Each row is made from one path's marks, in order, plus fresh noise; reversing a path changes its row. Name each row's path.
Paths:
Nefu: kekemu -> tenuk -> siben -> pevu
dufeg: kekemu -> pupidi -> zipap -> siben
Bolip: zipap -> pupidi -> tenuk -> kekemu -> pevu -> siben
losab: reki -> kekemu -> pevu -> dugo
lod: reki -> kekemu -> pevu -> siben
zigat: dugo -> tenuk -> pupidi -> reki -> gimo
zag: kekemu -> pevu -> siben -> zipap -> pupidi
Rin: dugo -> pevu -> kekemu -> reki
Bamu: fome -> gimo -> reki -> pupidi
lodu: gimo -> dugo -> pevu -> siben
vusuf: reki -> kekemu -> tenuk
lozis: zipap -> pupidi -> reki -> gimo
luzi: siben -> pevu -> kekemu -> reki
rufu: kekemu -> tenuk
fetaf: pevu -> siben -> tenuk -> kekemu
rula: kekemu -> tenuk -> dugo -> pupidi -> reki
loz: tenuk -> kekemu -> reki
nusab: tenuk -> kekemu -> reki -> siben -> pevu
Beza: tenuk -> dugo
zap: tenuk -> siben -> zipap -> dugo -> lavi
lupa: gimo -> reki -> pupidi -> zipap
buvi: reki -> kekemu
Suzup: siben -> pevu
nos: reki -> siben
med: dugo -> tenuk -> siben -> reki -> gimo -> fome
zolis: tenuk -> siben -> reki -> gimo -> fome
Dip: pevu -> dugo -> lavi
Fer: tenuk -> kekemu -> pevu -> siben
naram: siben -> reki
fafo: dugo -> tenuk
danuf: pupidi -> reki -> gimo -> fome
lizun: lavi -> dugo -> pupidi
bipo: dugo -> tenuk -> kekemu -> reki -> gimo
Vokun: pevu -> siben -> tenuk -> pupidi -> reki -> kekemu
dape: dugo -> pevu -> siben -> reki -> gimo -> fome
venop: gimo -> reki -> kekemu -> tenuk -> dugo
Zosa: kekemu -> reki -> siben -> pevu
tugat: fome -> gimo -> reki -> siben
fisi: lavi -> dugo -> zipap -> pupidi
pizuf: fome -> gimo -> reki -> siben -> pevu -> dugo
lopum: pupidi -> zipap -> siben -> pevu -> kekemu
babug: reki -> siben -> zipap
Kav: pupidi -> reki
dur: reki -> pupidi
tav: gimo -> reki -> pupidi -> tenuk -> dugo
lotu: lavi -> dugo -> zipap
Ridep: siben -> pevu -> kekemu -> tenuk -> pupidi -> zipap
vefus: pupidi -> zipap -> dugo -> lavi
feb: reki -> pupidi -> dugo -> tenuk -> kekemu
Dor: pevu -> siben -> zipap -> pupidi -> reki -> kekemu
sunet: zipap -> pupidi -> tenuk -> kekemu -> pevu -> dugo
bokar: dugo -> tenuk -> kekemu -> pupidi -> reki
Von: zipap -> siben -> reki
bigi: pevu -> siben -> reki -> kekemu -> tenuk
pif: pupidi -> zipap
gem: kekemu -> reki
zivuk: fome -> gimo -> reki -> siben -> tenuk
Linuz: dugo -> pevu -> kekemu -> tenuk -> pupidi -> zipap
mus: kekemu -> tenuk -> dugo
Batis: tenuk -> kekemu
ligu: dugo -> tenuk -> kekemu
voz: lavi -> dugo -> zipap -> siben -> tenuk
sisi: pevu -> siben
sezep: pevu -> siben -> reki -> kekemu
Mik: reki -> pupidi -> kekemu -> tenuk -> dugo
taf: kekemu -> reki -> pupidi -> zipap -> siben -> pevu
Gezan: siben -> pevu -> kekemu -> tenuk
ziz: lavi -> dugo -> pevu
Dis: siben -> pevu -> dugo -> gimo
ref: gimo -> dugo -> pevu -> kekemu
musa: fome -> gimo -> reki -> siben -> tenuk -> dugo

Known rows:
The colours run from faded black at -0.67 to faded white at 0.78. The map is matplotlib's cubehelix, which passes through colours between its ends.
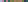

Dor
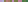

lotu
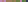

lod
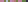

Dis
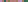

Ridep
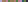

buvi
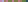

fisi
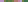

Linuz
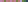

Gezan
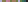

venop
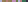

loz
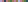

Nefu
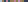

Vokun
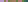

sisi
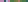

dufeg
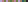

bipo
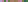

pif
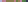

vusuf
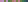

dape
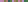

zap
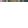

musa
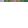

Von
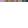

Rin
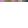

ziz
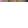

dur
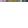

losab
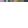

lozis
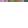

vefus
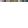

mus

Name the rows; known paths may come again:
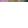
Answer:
lodu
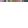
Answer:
lopum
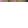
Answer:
dur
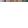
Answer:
rufu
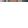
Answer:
sezep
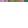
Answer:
vefus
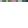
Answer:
Batis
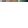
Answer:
venop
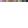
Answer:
bipo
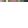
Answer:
danuf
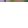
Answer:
zag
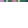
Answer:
med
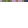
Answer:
nusab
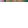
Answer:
Zosa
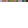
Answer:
buvi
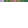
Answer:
Von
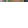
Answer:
lupa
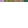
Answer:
Bolip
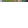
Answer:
Mik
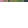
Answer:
pizuf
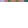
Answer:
Dip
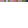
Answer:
Dis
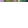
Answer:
bokar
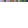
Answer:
gem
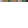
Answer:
feb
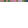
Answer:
Suzup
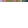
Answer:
vusuf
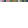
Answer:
mus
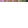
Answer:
lizun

